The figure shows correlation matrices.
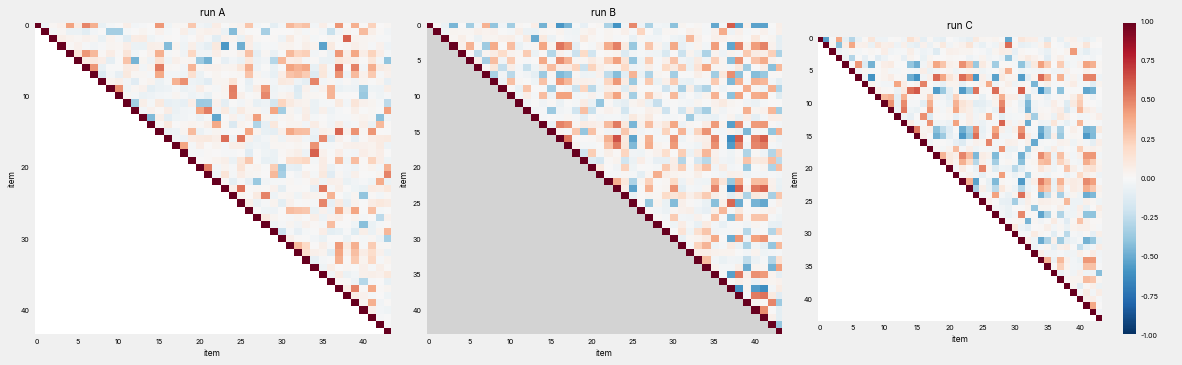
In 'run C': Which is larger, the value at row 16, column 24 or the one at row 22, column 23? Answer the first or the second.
the second
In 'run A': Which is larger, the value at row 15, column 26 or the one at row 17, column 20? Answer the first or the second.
the first
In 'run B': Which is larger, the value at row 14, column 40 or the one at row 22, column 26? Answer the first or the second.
the first
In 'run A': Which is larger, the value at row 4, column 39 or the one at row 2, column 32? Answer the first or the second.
the first
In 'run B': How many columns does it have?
44
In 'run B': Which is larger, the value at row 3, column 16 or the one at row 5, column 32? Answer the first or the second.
the first
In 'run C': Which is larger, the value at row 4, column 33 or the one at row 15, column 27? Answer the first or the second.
the second
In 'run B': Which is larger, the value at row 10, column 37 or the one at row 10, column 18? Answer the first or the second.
the second
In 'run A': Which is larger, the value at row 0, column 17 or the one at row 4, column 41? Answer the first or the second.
the second
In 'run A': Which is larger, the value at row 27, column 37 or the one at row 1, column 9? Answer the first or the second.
the first
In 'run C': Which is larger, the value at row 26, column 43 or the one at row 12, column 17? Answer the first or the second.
the first
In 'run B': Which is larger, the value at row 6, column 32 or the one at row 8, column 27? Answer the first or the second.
the second
